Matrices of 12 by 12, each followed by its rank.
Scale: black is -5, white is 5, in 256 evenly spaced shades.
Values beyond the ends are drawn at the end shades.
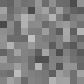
full rank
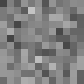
full rank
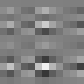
one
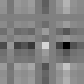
one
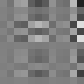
one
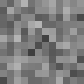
full rank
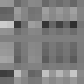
one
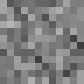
full rank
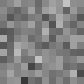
full rank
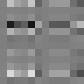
one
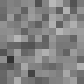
full rank
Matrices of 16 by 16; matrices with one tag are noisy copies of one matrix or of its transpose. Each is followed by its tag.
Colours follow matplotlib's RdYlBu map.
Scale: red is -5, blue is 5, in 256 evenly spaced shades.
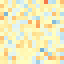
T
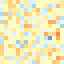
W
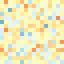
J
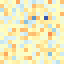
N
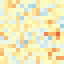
W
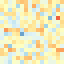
J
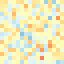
J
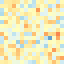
W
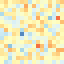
J
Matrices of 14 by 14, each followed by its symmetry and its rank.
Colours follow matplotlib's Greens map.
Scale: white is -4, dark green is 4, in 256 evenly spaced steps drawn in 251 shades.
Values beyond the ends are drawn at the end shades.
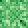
symmetric, rank three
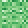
neither, rank two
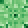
symmetric, rank three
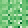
neither, rank two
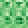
neither, rank two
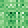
neither, rank two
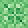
symmetric, rank three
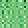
neither, rank two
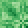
symmetric, rank three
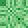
symmetric, rank three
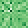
symmetric, rank three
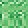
neither, rank two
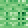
neither, rank two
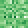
neither, rank two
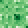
symmetric, rank three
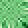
symmetric, rank three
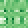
neither, rank two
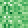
neither, rank two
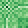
symmetric, rank three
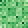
symmetric, rank three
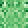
neither, rank two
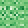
neither, rank two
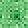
symmetric, rank three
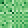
symmetric, rank three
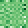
neither, rank two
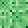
symmetric, rank three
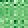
neither, rank two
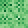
symmetric, rank three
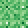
symmetric, rank three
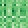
neither, rank two
